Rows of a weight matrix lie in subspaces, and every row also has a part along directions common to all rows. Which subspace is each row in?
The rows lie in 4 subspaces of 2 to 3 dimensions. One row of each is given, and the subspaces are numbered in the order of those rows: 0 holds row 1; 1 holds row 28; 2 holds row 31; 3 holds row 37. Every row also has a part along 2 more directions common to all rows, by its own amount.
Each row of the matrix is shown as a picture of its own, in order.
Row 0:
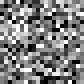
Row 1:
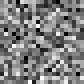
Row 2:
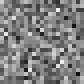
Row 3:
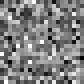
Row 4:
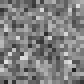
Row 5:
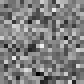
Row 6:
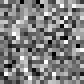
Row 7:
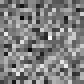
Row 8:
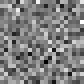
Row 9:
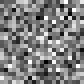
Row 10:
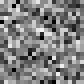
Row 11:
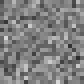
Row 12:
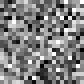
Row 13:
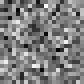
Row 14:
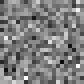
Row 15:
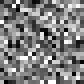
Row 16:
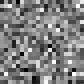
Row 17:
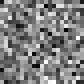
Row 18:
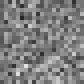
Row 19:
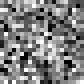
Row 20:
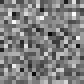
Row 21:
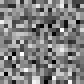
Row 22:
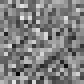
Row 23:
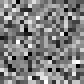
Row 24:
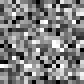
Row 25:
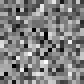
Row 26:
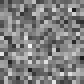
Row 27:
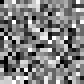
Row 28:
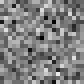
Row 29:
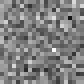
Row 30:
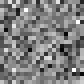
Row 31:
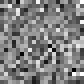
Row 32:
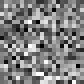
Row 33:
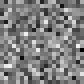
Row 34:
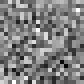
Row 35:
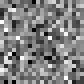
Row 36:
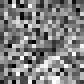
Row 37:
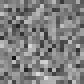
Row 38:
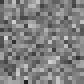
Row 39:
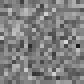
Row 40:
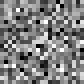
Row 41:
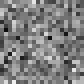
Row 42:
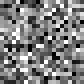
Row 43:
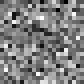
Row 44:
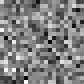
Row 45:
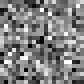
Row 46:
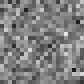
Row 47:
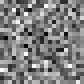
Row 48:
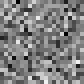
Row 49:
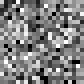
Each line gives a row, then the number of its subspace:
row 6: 3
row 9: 1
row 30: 2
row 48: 1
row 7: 0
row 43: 3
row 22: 0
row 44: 0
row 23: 1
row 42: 3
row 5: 3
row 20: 3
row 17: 1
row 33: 3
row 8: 2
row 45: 2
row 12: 1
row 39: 3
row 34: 0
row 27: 0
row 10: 1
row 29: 0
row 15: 1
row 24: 3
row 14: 0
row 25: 3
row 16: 2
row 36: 0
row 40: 3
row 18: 0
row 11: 0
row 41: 2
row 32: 3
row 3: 2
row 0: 3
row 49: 1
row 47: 1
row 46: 2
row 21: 2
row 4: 2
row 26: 2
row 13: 1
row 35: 2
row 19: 2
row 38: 0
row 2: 0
